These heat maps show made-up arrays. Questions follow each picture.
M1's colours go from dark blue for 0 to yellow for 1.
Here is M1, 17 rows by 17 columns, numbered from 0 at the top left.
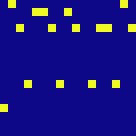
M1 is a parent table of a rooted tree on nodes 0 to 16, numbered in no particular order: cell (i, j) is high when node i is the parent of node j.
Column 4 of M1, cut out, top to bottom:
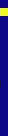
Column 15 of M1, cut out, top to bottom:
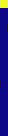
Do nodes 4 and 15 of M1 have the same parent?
no
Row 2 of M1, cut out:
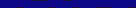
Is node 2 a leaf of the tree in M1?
yes
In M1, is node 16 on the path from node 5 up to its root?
no
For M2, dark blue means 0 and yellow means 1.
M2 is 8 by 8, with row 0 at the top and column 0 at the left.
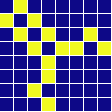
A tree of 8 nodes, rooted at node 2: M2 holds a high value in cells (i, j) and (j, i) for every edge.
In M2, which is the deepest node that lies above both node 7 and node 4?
3
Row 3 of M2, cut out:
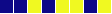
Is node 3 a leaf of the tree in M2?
no
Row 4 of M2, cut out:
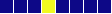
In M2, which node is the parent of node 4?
3
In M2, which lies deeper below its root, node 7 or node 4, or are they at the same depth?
the same depth
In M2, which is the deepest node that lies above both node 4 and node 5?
3
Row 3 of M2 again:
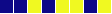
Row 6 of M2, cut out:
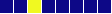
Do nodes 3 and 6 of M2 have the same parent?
yes
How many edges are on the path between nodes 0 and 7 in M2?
4
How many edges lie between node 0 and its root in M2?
2
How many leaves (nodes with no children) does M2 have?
5
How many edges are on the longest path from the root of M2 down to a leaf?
2
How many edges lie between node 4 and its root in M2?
2
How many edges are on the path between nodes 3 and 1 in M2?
2
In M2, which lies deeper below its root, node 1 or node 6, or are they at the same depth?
the same depth
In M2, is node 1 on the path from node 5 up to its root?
no
